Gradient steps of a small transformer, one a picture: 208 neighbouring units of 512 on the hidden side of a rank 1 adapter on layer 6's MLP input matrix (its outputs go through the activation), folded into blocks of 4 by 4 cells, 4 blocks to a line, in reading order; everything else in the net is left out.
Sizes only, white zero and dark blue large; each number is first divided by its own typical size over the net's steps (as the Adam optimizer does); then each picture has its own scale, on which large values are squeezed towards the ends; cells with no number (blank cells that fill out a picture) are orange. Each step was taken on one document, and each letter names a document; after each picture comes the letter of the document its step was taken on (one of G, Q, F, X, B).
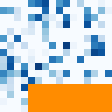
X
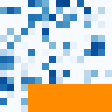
X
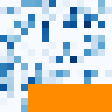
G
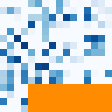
X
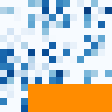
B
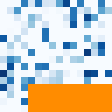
G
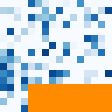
B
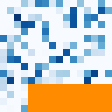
G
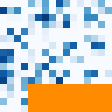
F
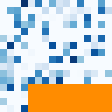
G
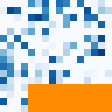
F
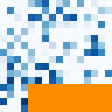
F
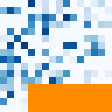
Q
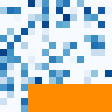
X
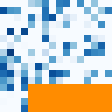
B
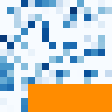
G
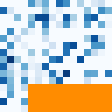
F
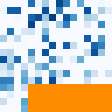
X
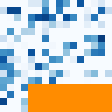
F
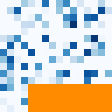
G
